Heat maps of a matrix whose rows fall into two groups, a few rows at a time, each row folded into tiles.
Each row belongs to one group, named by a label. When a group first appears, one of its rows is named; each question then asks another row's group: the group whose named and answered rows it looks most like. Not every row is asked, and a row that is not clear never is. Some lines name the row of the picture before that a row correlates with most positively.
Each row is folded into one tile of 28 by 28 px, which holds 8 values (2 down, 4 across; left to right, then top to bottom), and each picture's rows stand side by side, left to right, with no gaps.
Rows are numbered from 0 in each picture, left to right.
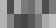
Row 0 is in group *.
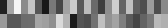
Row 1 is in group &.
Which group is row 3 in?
&
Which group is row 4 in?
*
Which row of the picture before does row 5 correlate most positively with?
1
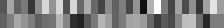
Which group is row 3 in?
&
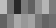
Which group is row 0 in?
&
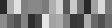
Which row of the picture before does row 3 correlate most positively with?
1
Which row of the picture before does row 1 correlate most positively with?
0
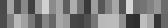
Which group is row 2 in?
*
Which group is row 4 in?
*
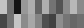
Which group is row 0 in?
&
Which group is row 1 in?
*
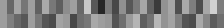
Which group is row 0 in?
*
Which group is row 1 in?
*
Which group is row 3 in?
&
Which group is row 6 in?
*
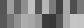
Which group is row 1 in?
*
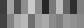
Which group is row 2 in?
&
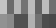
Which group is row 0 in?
*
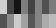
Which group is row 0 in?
&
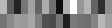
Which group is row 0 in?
&
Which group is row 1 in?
*
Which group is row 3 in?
&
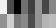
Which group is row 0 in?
&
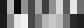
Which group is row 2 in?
*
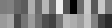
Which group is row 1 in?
*
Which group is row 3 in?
*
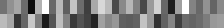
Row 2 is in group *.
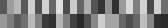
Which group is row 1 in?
*
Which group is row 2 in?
*
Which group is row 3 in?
&
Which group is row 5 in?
*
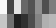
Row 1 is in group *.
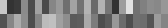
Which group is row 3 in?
*
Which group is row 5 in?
&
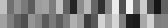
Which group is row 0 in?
*
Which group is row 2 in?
&
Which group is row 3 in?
&
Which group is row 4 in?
*
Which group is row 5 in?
&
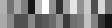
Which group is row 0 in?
*
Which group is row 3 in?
*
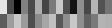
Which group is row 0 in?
&
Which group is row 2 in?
&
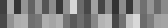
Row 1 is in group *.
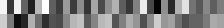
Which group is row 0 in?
*
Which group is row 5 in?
&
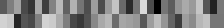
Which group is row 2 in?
*
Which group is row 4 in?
&
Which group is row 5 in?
&
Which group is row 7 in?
&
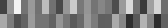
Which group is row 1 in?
*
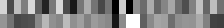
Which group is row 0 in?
*
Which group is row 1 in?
&
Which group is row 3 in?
&
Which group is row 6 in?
&
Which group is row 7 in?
*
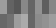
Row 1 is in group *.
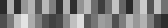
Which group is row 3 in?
&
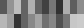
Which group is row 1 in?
&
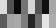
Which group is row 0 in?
&
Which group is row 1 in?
&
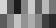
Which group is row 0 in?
&
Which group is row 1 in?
*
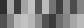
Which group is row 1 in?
*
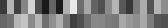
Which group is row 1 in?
&
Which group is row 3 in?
&
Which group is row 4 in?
&
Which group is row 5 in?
*
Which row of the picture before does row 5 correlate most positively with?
1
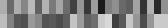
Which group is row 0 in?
*
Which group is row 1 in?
*
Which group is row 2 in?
&
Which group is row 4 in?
&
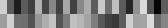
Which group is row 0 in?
&
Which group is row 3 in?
*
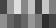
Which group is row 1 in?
*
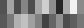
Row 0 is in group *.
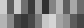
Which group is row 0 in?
*
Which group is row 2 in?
*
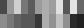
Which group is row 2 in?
*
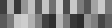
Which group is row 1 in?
*
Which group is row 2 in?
*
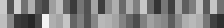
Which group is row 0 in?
*
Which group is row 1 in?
&
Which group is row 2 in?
&
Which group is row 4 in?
*
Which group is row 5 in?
&
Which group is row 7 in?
*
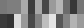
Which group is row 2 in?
&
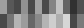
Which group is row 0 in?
&
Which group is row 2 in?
&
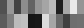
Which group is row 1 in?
&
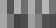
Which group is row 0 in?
*
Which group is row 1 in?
*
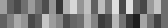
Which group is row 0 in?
&
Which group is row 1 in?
&
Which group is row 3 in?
*
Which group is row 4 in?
*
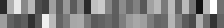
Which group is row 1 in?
&
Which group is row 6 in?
*
